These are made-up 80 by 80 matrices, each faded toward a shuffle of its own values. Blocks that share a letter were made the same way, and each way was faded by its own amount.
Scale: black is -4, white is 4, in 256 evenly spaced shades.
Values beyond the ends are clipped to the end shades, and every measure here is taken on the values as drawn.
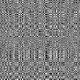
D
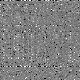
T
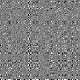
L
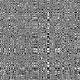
L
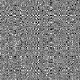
L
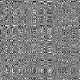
L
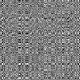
D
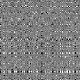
L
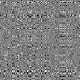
L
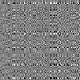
D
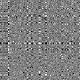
L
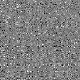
T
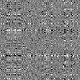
L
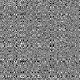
L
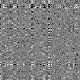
L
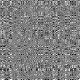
L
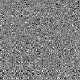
T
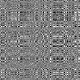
D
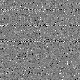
T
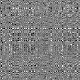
L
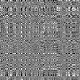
D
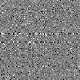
T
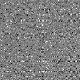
T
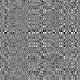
D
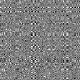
L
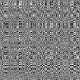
D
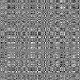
D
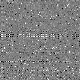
T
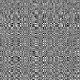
D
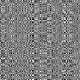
D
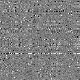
T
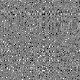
T
